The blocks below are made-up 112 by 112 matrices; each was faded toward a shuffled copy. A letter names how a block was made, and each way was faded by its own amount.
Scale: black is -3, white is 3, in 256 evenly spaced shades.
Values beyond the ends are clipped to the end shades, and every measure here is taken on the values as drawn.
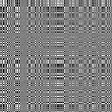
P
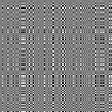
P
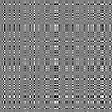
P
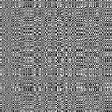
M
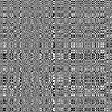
M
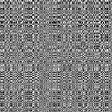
M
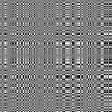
P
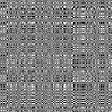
M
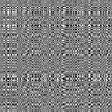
M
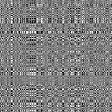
M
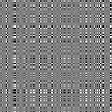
P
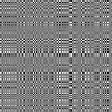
P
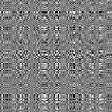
M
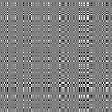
P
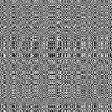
M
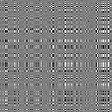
P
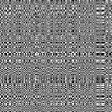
M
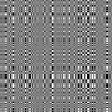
P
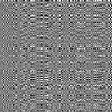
M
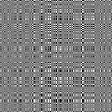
P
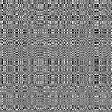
M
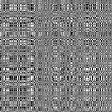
M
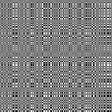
P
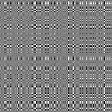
P
